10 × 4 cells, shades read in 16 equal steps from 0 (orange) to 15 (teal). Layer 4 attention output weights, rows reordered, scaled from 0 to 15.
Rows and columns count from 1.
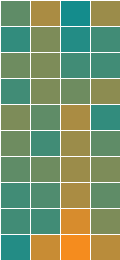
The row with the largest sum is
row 2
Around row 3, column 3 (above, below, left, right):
14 9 8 12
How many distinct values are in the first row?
4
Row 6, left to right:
9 12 6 10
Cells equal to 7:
1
